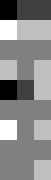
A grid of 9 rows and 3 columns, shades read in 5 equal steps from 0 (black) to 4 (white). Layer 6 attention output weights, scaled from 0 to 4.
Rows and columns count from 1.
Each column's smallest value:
0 1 1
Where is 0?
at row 1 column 1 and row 5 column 1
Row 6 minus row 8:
0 0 0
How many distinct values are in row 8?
1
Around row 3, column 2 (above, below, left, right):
3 2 2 2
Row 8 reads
2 2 2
